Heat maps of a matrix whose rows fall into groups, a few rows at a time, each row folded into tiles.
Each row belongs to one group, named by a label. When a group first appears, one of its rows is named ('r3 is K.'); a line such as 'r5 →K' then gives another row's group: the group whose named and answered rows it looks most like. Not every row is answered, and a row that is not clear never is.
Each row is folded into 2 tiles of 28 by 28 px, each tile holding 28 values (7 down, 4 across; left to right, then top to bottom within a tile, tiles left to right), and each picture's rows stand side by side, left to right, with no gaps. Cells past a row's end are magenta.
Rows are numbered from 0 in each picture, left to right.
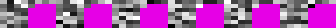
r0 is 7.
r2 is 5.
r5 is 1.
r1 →7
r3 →5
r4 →5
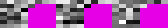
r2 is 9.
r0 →1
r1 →1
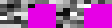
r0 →1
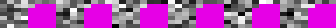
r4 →7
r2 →5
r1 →9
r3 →5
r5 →9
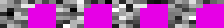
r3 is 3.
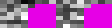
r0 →1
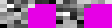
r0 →5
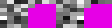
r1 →3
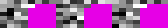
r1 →1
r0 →9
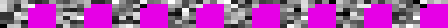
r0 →3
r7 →1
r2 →1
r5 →3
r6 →9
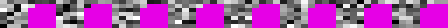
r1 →1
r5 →3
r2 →5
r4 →1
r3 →9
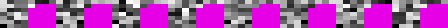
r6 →5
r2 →7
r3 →9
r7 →3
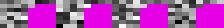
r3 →1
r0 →5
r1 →3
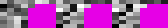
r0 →7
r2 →3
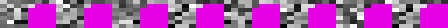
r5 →3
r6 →1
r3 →3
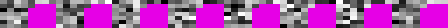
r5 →5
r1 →7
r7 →7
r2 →3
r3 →5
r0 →7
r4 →1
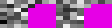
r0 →1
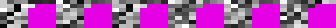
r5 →1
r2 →3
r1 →5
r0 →3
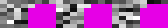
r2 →5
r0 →9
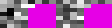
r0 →9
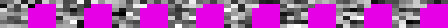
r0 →1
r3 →9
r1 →7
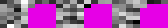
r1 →1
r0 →3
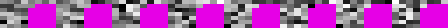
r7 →5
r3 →7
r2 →1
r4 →3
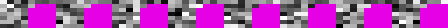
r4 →1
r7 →7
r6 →3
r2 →3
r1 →7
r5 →1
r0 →5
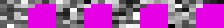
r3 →5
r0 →9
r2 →1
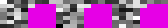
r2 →9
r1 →3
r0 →5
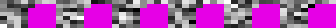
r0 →7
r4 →5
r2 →7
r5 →1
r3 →7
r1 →5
